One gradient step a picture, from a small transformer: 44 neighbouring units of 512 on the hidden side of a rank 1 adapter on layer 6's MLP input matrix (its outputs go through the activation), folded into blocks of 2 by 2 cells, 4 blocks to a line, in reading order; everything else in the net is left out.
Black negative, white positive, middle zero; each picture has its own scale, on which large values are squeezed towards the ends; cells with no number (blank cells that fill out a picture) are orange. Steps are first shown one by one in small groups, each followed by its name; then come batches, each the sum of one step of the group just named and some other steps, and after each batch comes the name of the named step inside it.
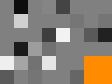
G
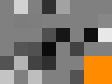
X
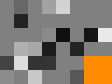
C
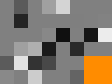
C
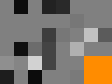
G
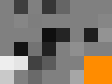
X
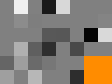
X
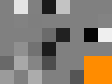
X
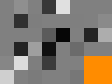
X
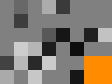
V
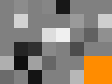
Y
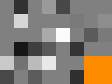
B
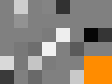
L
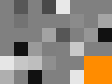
Y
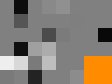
B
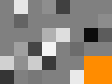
L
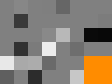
L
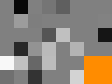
L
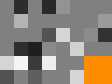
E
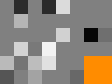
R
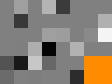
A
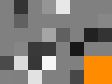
E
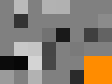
A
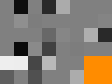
E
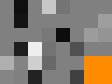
A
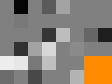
R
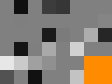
E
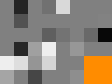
R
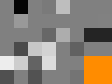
R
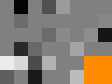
E
